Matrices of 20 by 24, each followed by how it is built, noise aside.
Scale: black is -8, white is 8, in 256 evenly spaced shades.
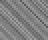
Toeplitz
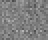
low rank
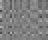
low rank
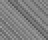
Toeplitz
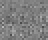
low rank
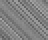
Toeplitz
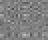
low rank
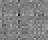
low rank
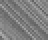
Toeplitz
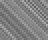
Toeplitz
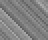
Toeplitz
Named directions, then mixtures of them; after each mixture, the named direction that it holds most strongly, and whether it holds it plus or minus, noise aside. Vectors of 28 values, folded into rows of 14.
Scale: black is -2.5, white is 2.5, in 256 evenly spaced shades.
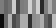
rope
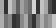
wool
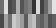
wool, minus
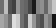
wool, minus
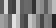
wool, minus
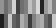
rope, plus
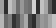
wool, plus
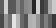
wool, minus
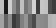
wool, plus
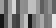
rope, plus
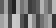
rope, minus
